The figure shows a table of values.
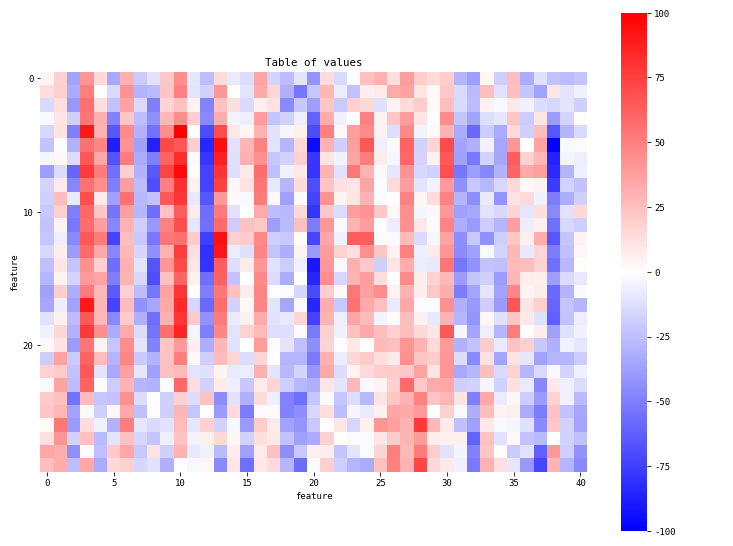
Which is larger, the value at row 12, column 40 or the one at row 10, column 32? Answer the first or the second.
the first
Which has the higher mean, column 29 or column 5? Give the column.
29
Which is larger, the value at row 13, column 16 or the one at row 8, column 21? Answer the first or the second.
the first
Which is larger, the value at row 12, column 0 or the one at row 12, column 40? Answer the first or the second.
the second
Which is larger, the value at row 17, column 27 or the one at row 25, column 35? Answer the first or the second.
the first
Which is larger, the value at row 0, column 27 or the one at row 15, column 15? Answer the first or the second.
the first
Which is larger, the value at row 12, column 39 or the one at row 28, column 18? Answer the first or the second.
the first
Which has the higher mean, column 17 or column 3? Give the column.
3
